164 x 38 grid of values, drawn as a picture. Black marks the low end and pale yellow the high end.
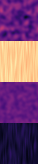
The table splits into 4 rows of 1 panel. Panel 1,1: low, blotchy. Panel 2,1: very high, streaked downward, faint in contrast. Panel 3,1: low, blotchy, faint in contrast. Panel 4,1: very low, streaked downward, faint in contrast.
